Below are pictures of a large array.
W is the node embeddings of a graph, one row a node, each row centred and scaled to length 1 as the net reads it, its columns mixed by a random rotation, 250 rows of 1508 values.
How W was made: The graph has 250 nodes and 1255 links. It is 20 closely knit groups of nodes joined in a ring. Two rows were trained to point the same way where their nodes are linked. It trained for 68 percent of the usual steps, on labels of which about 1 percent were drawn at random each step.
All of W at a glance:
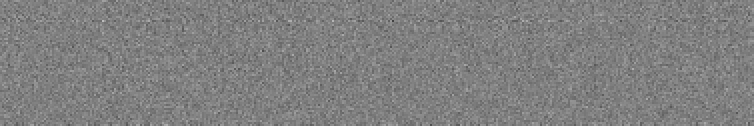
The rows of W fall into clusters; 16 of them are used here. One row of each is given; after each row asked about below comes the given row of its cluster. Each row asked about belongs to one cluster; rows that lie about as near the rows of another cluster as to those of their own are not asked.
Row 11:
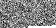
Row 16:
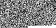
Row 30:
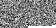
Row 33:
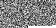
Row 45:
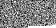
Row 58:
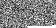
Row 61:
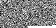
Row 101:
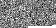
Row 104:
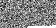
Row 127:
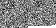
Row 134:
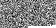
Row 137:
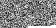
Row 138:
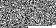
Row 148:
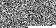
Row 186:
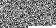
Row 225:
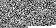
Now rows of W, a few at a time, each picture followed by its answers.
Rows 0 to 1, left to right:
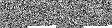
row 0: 104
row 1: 225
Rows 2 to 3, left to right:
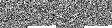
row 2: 104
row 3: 30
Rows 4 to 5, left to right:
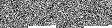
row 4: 45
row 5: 148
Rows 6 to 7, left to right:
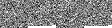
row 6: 127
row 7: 30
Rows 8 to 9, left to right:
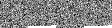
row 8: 137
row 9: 45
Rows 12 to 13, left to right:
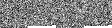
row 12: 58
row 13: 33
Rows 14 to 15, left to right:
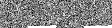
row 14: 137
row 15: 16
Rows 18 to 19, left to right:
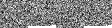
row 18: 225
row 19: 134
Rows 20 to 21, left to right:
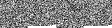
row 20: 134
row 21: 58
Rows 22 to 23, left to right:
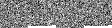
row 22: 137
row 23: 33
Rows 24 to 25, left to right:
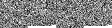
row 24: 225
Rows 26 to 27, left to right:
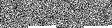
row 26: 45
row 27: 58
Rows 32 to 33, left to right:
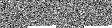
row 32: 104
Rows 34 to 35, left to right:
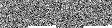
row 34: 134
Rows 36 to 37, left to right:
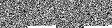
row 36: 16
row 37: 127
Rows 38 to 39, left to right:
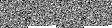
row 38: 138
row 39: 138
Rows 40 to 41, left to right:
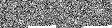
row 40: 225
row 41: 225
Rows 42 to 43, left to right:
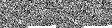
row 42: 225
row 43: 225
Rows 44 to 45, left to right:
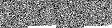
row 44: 16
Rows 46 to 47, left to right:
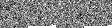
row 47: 186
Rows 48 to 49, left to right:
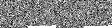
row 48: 16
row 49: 61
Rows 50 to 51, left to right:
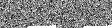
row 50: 104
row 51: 134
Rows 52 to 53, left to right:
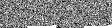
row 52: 58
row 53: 11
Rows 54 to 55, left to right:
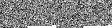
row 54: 58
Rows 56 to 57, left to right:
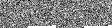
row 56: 61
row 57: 148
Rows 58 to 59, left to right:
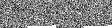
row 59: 58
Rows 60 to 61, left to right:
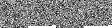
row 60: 101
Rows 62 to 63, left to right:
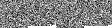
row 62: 134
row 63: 30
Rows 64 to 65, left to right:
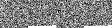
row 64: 186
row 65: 16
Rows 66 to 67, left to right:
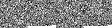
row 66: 225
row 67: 225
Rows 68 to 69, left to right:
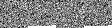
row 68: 45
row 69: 33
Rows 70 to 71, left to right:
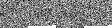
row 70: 61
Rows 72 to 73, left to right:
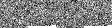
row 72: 225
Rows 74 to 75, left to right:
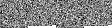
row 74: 58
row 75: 138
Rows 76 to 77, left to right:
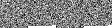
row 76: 186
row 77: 127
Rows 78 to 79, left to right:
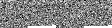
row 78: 104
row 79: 61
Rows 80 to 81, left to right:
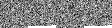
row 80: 137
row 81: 45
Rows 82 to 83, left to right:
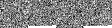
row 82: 33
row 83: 16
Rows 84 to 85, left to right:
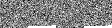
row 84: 61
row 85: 127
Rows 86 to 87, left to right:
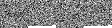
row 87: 104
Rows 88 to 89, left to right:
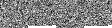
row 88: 33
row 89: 30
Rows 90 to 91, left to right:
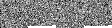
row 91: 33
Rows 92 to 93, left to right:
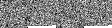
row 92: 138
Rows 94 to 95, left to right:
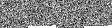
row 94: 148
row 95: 138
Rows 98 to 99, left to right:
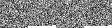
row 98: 58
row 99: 101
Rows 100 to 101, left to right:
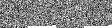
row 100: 58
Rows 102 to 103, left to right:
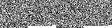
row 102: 148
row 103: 58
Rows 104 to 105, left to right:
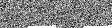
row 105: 134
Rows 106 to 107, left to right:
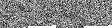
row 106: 11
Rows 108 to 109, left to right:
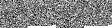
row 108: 134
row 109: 30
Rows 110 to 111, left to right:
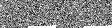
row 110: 134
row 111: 104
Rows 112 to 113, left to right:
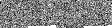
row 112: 137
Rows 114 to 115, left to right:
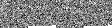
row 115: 104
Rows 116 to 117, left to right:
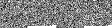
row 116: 104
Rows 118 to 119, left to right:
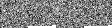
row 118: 148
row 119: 186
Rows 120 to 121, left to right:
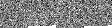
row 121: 186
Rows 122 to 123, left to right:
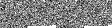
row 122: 104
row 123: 30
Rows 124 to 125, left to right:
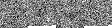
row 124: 16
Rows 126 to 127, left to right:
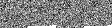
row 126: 104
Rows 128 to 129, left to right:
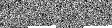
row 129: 104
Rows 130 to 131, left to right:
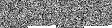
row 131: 138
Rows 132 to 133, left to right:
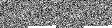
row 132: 61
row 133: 61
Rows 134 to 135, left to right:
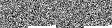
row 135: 127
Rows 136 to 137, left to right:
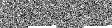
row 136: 186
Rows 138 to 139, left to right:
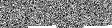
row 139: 137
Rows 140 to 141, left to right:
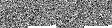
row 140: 134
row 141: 30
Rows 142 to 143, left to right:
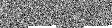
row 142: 186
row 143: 134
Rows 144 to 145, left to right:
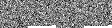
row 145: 33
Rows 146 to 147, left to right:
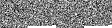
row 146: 58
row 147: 30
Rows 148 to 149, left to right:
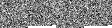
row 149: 186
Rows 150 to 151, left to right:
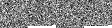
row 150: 148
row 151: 138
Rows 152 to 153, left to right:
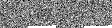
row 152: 61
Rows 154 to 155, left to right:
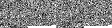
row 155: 127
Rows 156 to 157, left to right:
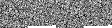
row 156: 58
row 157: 104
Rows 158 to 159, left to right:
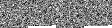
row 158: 138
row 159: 186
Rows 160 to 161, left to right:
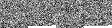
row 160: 11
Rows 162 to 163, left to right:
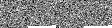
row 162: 138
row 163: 61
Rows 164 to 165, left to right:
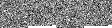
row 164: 148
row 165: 101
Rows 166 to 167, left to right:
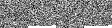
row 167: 30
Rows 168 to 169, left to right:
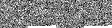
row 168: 225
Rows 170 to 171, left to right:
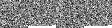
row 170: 30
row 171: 186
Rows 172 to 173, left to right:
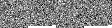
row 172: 101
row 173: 186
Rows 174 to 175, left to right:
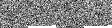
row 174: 30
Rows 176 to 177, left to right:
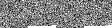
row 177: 45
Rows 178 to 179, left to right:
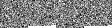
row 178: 45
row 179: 186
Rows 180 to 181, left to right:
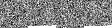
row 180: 16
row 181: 45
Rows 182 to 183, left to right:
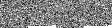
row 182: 138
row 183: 134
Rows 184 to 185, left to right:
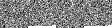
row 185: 127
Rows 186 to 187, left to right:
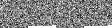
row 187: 186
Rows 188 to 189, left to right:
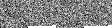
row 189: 148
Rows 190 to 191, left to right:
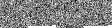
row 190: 101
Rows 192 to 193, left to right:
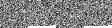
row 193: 61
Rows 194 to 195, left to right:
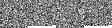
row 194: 58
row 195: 33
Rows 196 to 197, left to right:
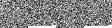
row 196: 186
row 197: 11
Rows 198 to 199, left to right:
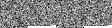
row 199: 138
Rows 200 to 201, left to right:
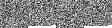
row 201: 30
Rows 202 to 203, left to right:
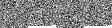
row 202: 127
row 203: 134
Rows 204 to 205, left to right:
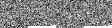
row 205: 61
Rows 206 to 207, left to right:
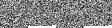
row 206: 30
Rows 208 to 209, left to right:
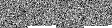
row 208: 16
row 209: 138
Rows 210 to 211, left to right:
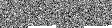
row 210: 127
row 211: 134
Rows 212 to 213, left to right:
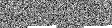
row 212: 104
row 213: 137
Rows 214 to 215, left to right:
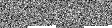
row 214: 104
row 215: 138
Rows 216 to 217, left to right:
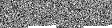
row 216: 45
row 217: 58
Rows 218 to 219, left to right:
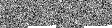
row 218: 134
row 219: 225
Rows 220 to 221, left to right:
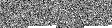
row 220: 61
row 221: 11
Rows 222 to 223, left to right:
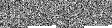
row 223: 30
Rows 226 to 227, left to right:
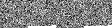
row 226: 225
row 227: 16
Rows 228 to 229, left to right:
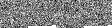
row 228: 101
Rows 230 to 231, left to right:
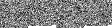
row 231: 11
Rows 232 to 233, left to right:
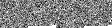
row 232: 127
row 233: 11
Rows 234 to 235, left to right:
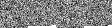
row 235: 101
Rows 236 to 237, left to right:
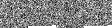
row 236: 186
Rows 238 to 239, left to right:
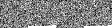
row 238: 45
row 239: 16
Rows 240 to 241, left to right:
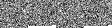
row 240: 33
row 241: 148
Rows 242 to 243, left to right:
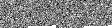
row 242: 101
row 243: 61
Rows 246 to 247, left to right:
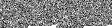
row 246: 11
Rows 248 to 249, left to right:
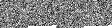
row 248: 33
